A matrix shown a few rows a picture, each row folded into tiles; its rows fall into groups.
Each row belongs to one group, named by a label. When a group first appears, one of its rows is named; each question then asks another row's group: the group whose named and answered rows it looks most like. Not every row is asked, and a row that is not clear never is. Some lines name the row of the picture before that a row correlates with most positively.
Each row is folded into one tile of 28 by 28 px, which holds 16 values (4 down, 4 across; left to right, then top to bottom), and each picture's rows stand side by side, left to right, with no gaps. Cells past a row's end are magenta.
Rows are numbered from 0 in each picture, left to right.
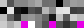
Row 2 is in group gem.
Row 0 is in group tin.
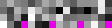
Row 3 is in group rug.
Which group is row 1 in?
gem
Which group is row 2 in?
tin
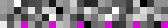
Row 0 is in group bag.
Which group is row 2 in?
rug
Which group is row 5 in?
gem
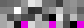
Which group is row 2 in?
gem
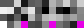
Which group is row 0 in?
bag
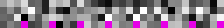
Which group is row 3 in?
tin
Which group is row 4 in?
tin
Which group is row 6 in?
rug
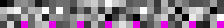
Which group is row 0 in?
gem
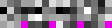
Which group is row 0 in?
tin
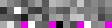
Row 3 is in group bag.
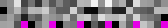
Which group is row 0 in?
rug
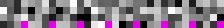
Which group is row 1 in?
rug
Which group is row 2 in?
rug
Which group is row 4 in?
gem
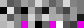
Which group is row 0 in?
tin
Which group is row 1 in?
gem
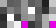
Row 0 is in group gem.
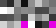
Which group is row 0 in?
bag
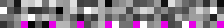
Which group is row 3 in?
bag
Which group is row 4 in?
bag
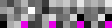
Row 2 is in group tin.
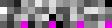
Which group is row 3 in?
bag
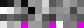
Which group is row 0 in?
bag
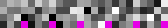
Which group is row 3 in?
tin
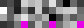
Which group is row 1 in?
tin
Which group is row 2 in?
bag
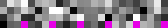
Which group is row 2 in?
gem
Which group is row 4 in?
tin
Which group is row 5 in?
rug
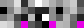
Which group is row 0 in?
rug
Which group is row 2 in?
rug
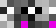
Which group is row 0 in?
tin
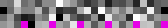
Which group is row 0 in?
rug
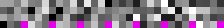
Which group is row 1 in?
rug
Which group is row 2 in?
rug
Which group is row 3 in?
rug
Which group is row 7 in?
bag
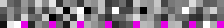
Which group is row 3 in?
rug
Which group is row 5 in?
rug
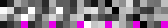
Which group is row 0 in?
gem
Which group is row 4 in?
rug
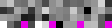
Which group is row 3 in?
rug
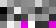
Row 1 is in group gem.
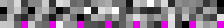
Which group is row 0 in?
rug
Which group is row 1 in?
rug
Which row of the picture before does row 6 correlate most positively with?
1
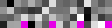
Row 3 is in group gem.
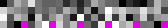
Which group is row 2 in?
tin
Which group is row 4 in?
bag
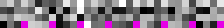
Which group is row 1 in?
tin
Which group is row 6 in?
rug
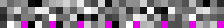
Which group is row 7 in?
bag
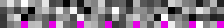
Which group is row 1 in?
rug
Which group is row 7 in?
bag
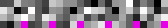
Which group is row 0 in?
gem
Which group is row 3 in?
bag
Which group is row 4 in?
rug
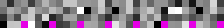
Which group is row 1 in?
gem
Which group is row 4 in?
rug
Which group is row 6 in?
bag
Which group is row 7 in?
rug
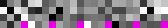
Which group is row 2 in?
rug
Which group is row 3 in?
bag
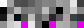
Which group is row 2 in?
rug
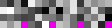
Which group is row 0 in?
bag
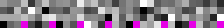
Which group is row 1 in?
gem
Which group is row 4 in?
gem
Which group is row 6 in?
gem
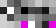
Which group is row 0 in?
tin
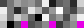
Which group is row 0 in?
gem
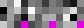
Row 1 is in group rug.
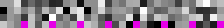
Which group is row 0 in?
rug
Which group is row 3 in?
rug
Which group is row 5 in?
gem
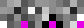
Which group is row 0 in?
bag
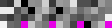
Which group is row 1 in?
rug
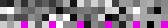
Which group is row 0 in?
bag
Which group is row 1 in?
tin
